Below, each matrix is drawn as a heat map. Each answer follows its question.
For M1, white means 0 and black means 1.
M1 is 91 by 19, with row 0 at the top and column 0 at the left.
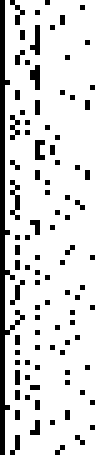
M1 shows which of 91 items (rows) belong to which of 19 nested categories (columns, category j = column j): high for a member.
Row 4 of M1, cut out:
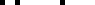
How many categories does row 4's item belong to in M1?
3
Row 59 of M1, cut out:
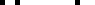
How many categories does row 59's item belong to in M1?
3
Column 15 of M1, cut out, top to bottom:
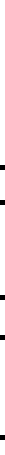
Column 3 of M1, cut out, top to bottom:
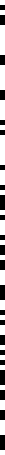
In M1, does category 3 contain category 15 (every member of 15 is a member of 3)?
yes
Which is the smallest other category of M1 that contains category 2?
0
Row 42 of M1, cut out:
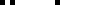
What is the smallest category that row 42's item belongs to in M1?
11
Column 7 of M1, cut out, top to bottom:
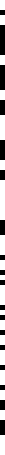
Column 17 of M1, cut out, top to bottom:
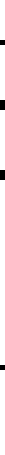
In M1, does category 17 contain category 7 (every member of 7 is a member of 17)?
no
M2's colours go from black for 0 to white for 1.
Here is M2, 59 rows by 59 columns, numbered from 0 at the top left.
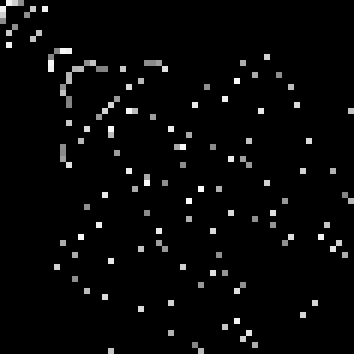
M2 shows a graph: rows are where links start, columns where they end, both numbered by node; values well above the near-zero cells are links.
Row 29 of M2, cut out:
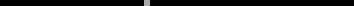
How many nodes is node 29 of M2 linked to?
1
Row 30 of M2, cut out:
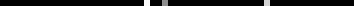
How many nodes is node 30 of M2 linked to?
3
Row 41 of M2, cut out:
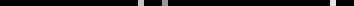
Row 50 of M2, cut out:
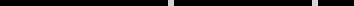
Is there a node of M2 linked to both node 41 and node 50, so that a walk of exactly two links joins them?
no
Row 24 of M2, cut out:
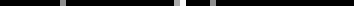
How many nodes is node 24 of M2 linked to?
4
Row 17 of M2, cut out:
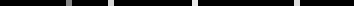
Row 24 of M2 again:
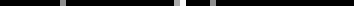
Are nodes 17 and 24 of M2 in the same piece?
yes
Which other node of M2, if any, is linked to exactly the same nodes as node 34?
none
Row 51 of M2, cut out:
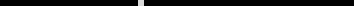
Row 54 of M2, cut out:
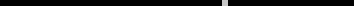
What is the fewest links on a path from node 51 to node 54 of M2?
6
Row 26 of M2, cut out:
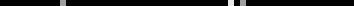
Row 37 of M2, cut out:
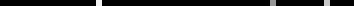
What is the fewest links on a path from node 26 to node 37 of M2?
4
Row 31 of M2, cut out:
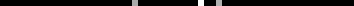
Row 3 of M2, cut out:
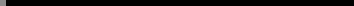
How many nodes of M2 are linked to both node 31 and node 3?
0
